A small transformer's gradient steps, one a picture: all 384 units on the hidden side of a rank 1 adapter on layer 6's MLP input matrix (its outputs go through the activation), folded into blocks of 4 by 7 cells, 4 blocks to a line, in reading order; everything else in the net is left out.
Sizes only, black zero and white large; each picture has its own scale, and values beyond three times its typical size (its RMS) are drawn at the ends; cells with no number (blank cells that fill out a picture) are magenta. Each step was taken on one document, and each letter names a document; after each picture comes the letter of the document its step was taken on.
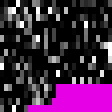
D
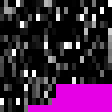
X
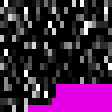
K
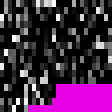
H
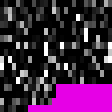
D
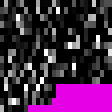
H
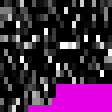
D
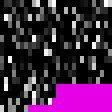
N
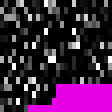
K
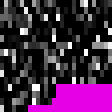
H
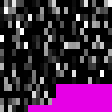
N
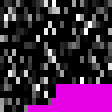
K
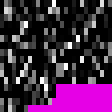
H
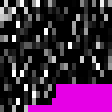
X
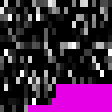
X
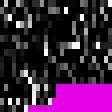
X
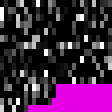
X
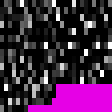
H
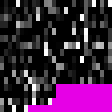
X
